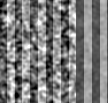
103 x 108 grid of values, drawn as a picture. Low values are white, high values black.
The right part is calmer, past a seam about 70% of the way across. On average the colour sits 50% of the way up the scale. No overall slope runs across the table. Stripes running up and down repeat 7 times from left to right.
